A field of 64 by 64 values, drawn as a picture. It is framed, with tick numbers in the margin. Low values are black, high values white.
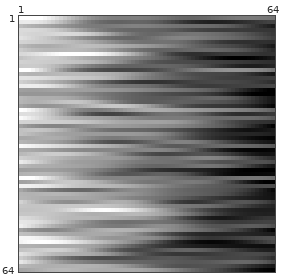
Ninth with the lowest average: bottom right. Grain: streaks across. Slope: up to the left.
